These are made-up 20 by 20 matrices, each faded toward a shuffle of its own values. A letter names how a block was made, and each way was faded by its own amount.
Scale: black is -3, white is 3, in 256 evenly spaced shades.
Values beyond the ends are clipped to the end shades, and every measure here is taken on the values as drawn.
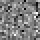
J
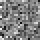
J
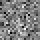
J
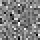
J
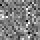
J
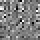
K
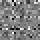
K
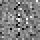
J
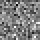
J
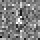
J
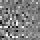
K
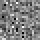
J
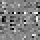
K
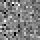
J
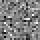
J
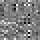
K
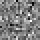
J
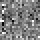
J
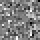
J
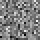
J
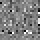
K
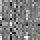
K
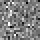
J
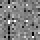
J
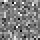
J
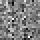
J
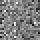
J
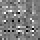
K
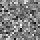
J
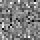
J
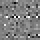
K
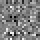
K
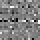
K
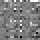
K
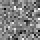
J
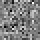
J
